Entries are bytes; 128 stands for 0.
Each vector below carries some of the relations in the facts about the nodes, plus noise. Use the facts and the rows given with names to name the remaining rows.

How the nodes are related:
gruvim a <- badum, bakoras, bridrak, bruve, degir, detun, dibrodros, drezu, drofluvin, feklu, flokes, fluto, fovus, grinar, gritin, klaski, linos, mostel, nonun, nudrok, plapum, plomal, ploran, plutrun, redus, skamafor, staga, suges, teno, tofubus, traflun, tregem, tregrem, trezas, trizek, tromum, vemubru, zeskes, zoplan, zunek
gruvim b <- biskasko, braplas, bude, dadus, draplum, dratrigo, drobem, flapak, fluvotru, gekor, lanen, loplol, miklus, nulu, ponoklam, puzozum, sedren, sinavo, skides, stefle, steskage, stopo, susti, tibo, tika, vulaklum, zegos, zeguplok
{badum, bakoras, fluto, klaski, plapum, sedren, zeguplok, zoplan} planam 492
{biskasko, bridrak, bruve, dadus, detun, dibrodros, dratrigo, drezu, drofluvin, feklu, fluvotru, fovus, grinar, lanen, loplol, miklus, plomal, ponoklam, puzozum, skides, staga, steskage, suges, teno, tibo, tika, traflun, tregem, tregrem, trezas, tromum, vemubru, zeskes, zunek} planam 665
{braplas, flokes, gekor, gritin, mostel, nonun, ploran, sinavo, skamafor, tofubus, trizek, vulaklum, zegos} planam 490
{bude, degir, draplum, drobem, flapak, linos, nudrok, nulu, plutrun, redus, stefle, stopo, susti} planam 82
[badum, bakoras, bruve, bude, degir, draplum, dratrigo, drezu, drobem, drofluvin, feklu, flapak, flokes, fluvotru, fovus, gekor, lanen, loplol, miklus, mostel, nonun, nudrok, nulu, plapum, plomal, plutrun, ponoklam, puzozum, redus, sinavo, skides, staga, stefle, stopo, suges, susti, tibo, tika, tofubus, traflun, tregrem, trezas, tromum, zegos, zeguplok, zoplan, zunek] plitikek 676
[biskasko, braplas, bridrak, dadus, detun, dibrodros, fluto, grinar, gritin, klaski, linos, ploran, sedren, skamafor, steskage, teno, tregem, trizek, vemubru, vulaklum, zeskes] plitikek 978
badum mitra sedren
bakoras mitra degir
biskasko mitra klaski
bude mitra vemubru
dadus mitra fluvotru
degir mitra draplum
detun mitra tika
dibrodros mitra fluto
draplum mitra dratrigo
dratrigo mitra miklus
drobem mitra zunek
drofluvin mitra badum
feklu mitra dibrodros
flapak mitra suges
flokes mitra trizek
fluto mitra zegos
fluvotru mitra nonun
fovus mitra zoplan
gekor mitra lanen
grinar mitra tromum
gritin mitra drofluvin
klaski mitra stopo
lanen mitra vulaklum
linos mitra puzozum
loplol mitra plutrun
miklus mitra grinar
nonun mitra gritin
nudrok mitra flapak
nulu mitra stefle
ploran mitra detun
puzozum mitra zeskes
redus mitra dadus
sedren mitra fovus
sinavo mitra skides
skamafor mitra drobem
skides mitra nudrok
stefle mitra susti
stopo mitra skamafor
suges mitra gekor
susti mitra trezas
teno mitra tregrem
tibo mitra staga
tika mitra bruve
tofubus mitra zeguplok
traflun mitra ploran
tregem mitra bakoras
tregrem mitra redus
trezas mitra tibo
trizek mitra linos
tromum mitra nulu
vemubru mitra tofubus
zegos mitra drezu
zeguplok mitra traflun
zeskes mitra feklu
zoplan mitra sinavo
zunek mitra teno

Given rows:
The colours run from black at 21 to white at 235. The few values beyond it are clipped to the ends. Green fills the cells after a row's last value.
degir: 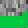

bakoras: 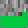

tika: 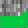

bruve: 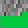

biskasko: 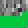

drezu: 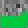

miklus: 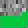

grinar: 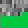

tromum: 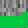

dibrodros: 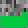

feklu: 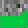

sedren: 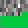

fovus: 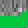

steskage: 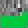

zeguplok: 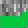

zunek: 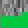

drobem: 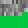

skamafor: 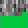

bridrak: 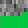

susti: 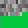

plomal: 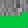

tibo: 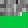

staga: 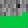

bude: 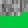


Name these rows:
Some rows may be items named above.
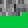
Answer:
teno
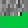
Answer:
tofubus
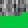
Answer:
skamafor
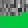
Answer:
vulaklum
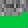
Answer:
suges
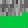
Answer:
flapak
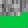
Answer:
bude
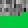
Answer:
linos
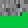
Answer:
flokes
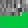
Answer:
steskage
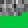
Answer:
gritin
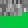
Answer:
fluvotru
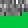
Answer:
ploran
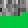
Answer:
klaski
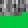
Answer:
skamafor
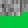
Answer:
bude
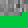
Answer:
plapum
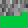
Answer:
sinavo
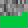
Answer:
puzozum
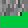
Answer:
tofubus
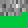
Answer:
draplum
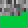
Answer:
fluto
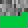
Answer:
tregem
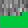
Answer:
nonun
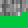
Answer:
tika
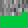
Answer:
redus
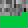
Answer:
linos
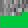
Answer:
redus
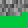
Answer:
gekor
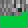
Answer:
braplas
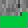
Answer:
mostel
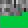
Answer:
trizek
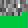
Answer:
sedren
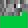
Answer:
dadus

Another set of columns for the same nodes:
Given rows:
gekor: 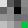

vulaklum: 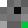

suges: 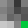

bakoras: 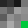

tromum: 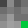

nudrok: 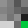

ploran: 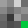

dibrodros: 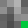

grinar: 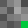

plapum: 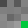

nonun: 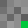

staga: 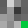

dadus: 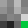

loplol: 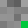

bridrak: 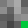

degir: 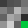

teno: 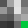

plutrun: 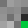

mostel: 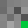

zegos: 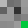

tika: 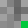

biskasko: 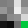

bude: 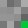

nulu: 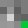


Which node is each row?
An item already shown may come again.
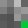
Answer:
trizek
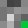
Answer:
draplum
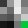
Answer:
klaski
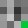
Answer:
tibo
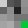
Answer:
sinavo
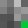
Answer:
trizek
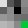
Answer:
gekor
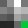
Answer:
skamafor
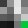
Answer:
klaski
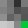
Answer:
suges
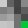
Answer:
flapak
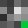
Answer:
tregem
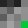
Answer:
bakoras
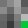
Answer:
fluto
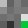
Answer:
sedren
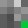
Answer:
gritin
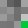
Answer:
zeguplok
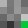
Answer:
steskage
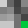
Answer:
flapak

